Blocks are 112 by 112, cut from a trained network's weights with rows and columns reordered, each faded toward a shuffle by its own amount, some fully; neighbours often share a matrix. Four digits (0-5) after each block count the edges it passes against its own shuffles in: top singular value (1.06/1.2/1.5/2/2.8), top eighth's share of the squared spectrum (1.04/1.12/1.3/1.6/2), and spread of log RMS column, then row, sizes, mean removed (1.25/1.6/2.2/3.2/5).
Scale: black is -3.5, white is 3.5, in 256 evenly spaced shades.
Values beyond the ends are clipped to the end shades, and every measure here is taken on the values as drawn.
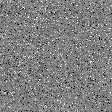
0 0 0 0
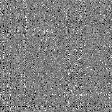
3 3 3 1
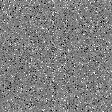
2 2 1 0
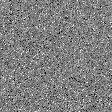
0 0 0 0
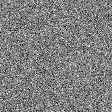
1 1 0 0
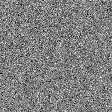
1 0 0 0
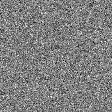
2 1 0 0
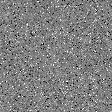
0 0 0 0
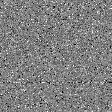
2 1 0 1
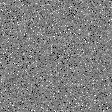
0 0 0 0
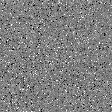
2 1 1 0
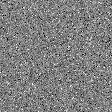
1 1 0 0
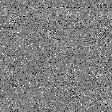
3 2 2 1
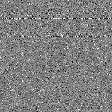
4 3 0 2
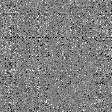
3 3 2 1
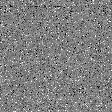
1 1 0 0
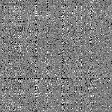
3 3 3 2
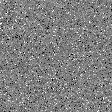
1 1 0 0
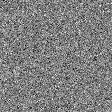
1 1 0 0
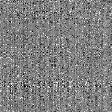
3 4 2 3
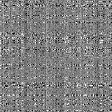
4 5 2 4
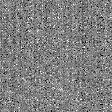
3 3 1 2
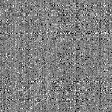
3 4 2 3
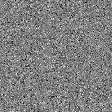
2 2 1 1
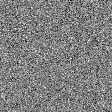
2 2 0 0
